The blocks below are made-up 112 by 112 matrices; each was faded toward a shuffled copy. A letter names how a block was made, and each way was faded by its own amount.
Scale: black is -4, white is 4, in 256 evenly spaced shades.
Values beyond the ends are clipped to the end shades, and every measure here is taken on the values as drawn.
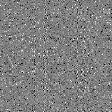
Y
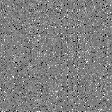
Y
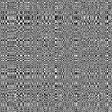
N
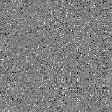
Y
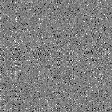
Y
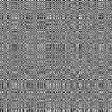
N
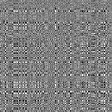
N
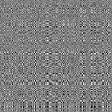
N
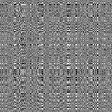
N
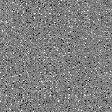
Y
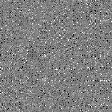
Y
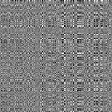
N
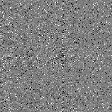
Y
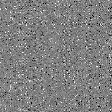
Y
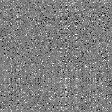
Y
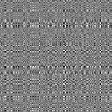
N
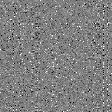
Y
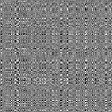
N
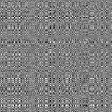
N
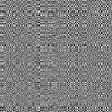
N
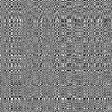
N
